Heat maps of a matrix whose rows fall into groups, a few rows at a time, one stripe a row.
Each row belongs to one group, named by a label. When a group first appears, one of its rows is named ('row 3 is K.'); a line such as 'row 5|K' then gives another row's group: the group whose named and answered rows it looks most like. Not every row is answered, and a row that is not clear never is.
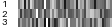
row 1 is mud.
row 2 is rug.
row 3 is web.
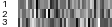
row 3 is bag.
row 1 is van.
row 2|web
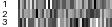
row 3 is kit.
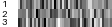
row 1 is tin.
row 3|kit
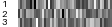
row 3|rug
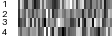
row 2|web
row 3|kit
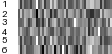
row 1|rug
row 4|bag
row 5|rug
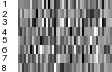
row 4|kit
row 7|kit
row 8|bag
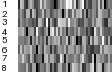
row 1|bag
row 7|mud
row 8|van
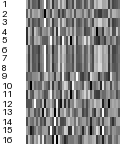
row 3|rug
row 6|rug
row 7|rug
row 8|rug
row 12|van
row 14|web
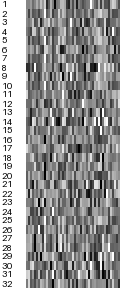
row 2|rug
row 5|rug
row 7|rug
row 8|kit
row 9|tin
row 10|rug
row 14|bag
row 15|mud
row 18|mud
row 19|van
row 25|rug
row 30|mud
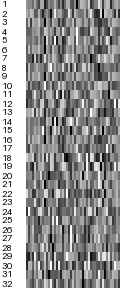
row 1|van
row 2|mud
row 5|web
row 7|kit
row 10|rug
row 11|van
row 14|web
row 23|van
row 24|bag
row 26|tin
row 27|tin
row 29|kit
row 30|web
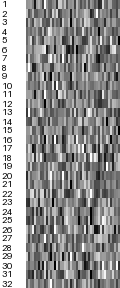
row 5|mud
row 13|bag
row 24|kit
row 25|kit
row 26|mud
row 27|rug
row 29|tin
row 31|kit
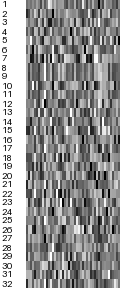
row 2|kit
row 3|tin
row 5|mud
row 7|kit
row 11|rug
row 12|van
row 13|tin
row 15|kit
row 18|van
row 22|van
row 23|tin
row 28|bag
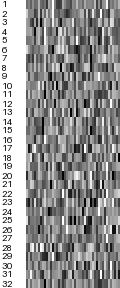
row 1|bag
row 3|kit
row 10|web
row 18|mud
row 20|bag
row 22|bag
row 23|kit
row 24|tin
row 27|bag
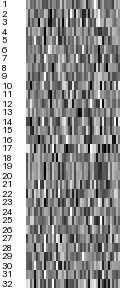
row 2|tin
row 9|rug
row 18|web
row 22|web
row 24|tin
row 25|mud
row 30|van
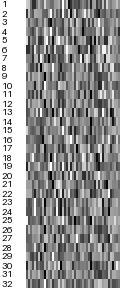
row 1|bag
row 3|tin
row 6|kit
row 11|kit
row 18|mud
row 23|van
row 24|van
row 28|van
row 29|kit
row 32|rug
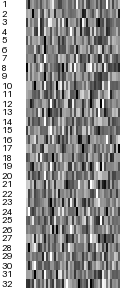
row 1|bag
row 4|tin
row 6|van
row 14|rug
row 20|rug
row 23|tin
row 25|mud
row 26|web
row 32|kit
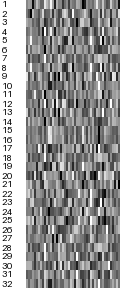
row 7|rug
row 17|tin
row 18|rug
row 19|mud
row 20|kit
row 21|mud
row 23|mud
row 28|rug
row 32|tin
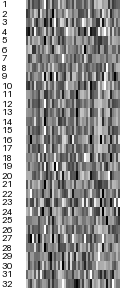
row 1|rug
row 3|mud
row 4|kit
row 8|bag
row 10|kit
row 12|rug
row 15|rug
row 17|rug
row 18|web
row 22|mud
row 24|mud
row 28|van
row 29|tin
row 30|tin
